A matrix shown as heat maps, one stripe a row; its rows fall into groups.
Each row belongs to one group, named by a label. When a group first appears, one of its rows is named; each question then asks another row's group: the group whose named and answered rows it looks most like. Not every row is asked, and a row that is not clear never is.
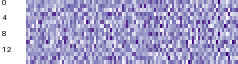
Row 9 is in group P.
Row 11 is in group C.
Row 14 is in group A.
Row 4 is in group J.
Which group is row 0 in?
J
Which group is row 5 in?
C
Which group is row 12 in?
J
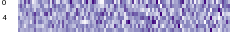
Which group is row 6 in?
C
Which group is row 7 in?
J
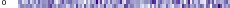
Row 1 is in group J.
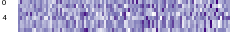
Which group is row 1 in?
J
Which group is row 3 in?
P
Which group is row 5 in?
J
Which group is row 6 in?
J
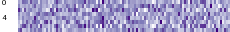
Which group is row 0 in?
P
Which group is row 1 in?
J
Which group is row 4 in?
P
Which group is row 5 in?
A
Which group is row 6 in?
P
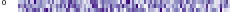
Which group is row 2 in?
A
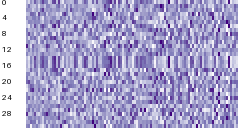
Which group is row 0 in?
A
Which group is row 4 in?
P
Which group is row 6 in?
A
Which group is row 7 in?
J
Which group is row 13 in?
J
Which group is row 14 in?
A
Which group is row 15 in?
A
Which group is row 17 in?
C
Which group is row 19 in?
J
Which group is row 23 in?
J
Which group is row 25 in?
J
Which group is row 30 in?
P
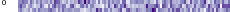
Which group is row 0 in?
P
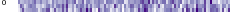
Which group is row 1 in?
C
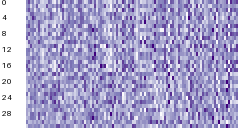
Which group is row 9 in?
C
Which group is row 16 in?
C
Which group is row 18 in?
A
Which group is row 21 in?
A
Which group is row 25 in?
A
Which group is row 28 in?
P
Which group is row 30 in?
J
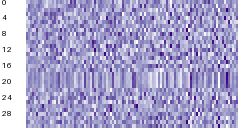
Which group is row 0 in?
C
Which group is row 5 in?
A
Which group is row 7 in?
C
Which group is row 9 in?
C
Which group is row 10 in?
P
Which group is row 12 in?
C
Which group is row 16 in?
J
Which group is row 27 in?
P
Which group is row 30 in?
C
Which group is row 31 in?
J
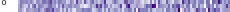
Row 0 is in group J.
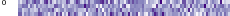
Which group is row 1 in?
P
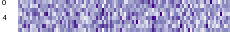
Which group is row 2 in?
P
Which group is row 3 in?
A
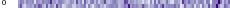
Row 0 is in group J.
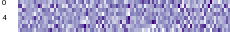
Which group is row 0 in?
J
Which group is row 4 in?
P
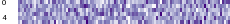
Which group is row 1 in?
P
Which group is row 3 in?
A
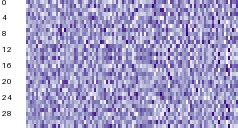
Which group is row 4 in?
P
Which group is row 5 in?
J
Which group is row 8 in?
C
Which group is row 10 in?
C
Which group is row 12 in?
A
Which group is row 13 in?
J
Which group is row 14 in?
A
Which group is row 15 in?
J
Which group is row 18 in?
A
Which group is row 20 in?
P
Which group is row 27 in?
A
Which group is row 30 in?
J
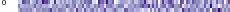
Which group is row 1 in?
J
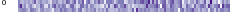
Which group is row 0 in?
J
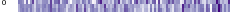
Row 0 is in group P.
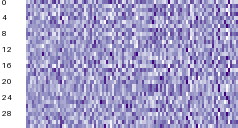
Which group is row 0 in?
A
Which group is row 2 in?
J
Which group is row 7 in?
J
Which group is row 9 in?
J
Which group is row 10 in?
C
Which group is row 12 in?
C
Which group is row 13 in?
P
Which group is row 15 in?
C
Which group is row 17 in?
A
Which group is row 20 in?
C
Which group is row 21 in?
J
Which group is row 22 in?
J
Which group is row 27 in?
J
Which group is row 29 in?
C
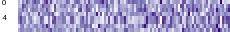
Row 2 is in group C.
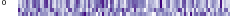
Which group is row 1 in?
A
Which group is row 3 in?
P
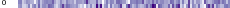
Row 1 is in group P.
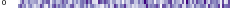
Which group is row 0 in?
C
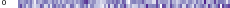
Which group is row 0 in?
P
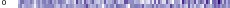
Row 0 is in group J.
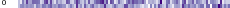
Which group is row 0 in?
A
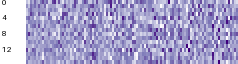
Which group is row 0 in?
A
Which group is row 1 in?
P
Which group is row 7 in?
J
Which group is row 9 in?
J
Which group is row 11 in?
C
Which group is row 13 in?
P
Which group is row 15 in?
J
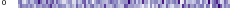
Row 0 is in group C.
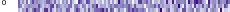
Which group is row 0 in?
C
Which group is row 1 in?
C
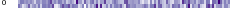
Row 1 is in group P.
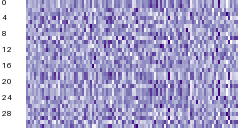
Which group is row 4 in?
A
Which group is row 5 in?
P
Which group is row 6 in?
P
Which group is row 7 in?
C
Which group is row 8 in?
J
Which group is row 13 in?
C
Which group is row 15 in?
J
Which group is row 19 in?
A
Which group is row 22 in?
J
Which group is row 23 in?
J
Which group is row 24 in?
C
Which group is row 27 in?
A
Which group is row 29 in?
A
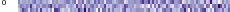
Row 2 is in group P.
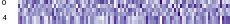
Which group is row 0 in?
A
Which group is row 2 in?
C
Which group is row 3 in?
C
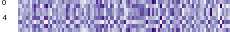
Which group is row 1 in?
A
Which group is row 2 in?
J
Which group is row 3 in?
J
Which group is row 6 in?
A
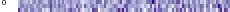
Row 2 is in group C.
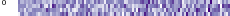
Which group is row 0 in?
J
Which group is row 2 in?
C
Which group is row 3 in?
C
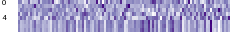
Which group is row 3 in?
P
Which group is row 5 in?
J
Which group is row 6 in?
J
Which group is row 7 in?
J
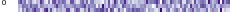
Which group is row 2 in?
A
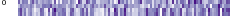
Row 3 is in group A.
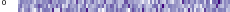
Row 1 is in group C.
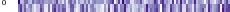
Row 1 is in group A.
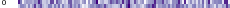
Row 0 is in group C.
